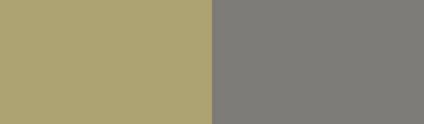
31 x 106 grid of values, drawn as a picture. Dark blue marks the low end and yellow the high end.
The table splits into one row of 2 panels. Panel 1,1: high, flat. Panel 1,2: middling, flat.
